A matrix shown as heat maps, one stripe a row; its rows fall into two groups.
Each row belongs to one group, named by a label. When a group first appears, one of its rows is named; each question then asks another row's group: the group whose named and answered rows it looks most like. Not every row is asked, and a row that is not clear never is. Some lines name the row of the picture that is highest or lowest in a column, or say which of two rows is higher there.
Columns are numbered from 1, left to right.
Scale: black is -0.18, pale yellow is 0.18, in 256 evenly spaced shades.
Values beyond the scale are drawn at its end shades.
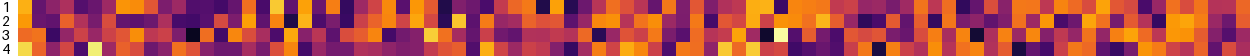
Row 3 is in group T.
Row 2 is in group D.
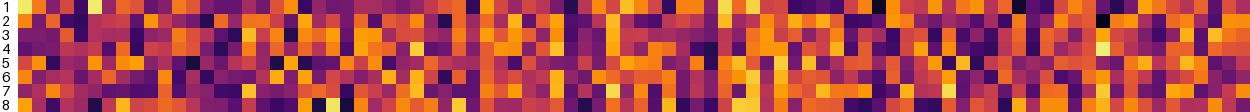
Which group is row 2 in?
D
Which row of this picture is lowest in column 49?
4
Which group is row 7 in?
D
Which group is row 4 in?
D
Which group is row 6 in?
D
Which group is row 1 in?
T
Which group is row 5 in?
T
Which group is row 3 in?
D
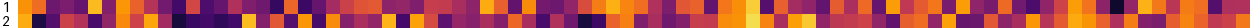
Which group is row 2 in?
D
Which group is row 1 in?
T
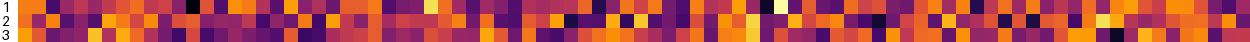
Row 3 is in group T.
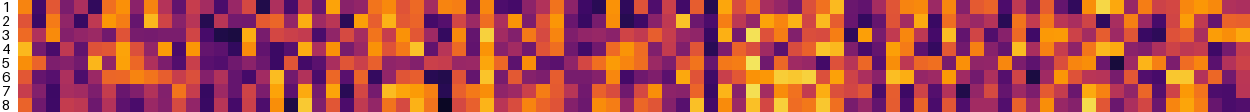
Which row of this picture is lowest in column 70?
3
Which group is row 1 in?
D
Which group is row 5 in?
T
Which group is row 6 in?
D
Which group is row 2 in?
D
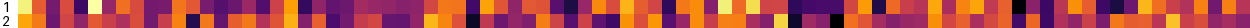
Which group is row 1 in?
T
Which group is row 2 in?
T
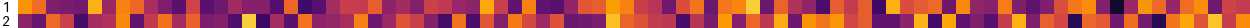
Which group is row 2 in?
D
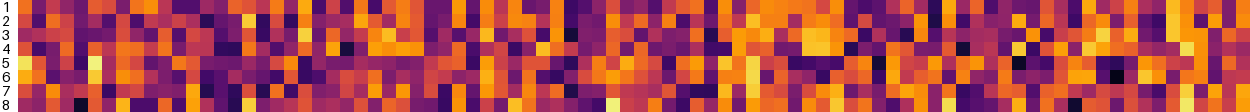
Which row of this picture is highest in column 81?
6
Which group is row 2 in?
D
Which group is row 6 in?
T
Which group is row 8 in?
D
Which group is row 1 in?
D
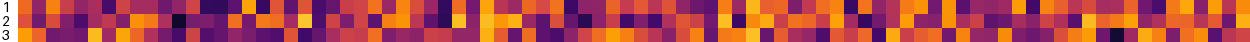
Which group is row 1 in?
D
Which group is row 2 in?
D
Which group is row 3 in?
T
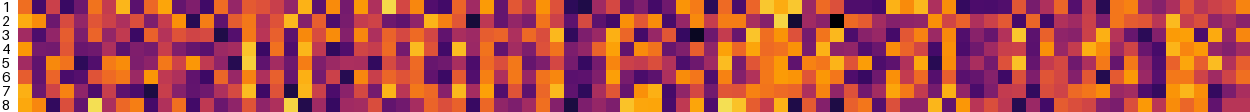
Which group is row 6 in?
D
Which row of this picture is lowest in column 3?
8
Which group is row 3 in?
D
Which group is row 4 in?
D
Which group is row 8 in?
T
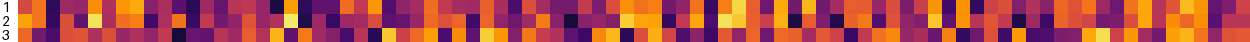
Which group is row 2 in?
T
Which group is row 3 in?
D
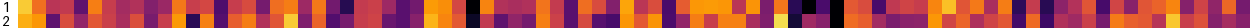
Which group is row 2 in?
T
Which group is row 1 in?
T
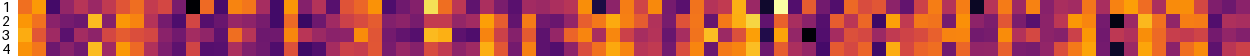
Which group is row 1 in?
T
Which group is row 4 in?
T
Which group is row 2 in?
T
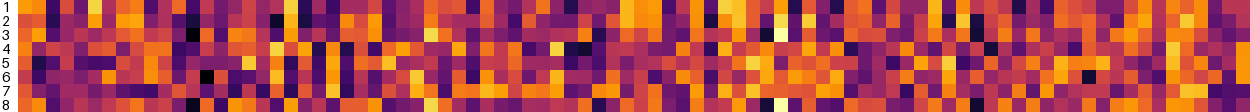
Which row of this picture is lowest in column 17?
6
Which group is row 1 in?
T
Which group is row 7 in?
D
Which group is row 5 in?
D
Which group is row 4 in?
D
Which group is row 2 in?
T
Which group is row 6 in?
D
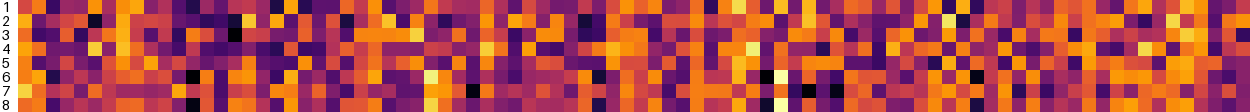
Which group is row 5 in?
D
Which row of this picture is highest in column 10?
5
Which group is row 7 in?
T
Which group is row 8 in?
T
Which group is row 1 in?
T
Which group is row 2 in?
D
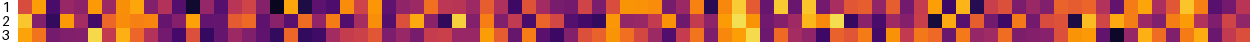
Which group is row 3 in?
T
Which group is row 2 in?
D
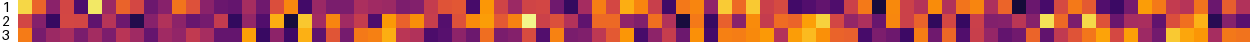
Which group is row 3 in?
D
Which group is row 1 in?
T
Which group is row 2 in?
D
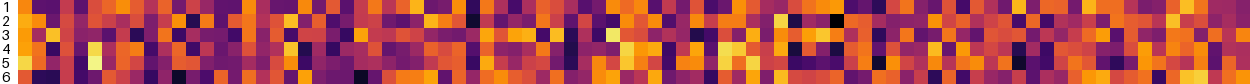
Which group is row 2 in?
T
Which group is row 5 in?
T
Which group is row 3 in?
D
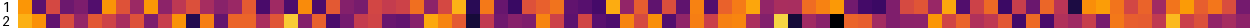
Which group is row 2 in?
T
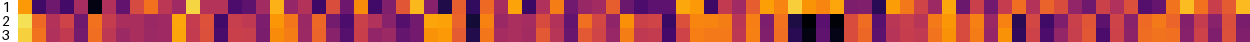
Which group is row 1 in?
D
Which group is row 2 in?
T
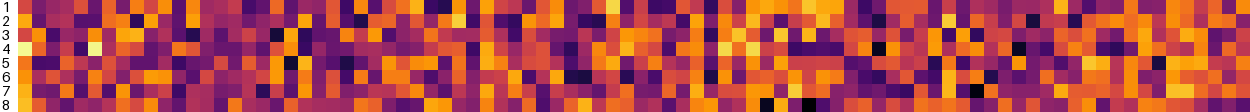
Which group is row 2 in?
D
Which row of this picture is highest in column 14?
6
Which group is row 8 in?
T
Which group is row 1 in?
D
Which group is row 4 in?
T
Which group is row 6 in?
D
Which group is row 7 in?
D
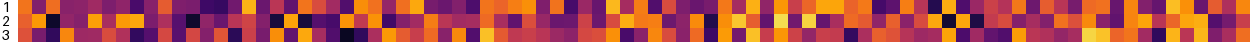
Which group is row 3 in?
D
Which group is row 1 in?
D
